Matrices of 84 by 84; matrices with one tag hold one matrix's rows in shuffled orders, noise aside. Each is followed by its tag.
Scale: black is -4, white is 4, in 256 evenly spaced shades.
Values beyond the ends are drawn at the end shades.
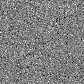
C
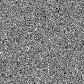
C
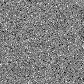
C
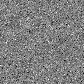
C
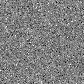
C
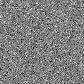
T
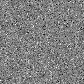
C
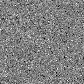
C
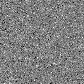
T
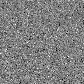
C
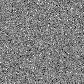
C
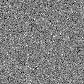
T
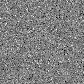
C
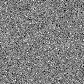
C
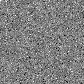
C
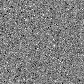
T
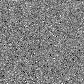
T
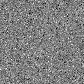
C
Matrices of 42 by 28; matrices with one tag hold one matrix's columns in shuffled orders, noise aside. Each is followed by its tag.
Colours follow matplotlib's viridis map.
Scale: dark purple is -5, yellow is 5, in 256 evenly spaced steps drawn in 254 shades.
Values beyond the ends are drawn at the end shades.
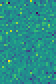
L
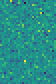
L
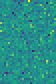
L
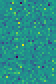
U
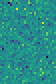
U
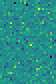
U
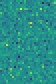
U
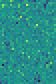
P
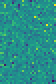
P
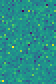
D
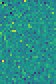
L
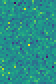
U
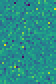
U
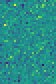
P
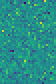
L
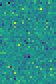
U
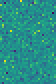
L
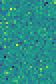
U
